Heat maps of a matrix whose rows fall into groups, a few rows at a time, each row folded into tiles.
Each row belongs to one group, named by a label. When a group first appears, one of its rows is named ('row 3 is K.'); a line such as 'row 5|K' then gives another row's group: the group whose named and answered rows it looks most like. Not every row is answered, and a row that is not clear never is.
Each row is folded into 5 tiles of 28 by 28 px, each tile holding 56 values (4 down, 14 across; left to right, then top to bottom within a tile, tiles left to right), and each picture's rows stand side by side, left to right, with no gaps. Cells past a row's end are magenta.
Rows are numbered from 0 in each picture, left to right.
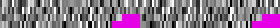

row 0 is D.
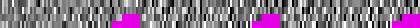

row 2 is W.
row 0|D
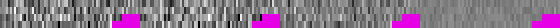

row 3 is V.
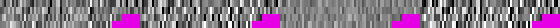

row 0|W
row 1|W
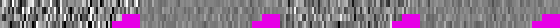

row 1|D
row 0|D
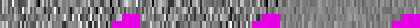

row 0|D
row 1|W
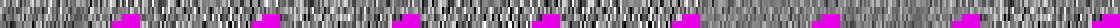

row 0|D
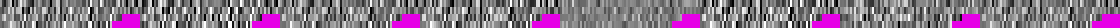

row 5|W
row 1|W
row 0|W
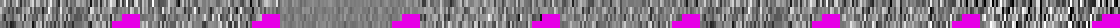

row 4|W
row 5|D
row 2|D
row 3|V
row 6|W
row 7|W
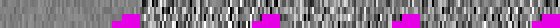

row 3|W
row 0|V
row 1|W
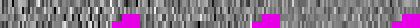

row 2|D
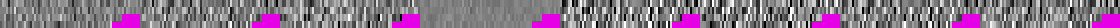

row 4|W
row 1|W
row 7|W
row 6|W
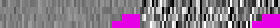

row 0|V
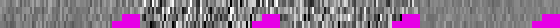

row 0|D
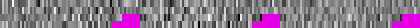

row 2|V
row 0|D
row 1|V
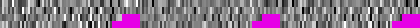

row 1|W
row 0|D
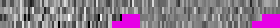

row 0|V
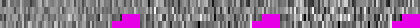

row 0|V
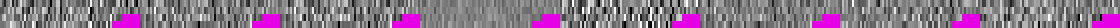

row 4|D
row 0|W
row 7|V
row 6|D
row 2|V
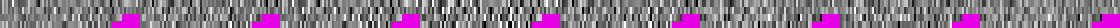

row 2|D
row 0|D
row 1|W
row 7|V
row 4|W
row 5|V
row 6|V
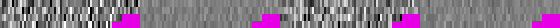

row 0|W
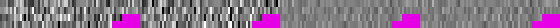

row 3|D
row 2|D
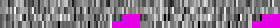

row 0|V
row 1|V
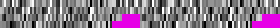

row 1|D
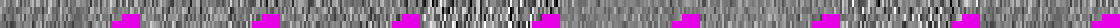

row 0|D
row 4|D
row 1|W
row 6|D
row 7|D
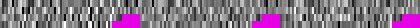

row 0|W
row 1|W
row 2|V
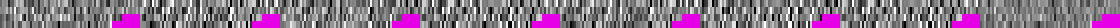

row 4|D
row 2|W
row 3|D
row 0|V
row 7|V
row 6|D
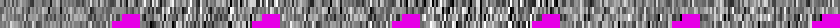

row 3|W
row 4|V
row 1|D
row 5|V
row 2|W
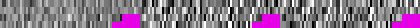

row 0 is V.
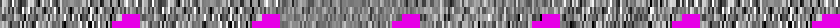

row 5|D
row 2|W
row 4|D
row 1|D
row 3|V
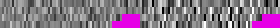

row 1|W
